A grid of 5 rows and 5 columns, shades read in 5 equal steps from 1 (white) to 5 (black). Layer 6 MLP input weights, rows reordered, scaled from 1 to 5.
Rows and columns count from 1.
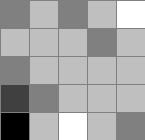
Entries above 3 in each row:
0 0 0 1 1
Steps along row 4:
down down same same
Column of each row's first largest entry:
1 4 1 1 1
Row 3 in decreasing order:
3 2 2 2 2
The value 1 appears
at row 1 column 5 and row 5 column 3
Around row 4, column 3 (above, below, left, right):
2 1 3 2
